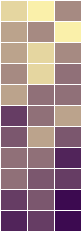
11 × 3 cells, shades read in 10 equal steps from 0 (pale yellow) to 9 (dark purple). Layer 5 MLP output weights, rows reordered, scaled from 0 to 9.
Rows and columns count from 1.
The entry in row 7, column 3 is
6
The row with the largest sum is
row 11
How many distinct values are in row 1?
3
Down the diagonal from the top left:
1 4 4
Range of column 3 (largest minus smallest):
9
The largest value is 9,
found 2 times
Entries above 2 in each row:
1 2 2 2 3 3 3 3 3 3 3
